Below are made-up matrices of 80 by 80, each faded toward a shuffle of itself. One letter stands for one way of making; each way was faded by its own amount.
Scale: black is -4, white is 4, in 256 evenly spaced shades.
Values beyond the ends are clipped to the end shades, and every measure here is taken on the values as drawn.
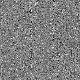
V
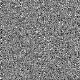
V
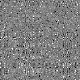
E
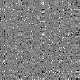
E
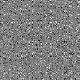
E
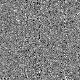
V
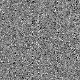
V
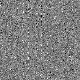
V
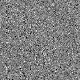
V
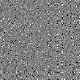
E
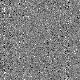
V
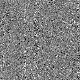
V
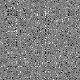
E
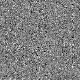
V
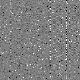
E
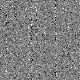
V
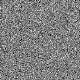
V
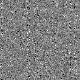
V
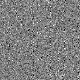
V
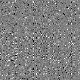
E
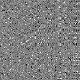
E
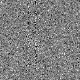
V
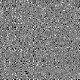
E
